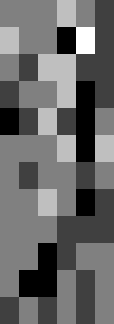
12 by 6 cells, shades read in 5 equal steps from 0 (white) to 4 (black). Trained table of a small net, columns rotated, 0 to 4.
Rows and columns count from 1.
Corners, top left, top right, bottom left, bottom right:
2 3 3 2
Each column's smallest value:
1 2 1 1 0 1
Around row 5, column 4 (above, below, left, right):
1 1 1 4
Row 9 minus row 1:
0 0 0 2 1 0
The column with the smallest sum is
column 4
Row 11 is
2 4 4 2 3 2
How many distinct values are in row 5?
4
